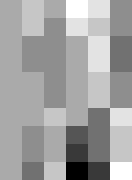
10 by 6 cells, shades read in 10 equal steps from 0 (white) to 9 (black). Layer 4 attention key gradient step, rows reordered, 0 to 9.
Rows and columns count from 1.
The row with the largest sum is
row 10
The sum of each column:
30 34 33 38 31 31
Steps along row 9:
up down up down down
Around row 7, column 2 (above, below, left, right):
3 4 3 2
